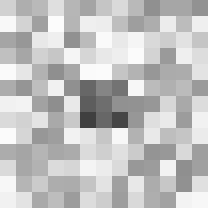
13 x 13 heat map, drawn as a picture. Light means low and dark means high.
Ninth with the lowest average: top middle. Slope: none. Ninth with the highest average: centre. Roughest part: centre. Odd patch: higher, in the centre.
